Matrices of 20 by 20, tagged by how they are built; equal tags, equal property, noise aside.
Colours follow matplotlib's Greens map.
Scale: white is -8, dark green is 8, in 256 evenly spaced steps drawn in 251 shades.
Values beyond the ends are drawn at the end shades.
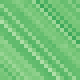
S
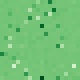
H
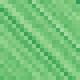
S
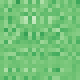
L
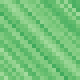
S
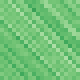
S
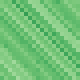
S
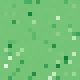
H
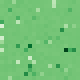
H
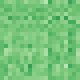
L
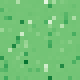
H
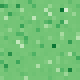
H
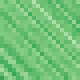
S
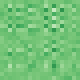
L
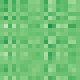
L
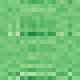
L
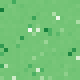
H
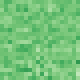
L
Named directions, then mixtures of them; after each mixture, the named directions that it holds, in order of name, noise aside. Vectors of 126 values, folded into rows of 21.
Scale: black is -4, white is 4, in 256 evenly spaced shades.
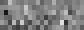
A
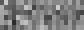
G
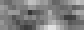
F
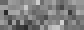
A, F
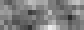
F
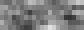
F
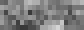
A, F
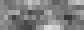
F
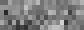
A, F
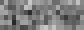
F, G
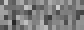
G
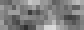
F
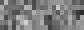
F, G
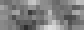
F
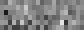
A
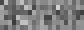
G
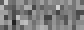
G
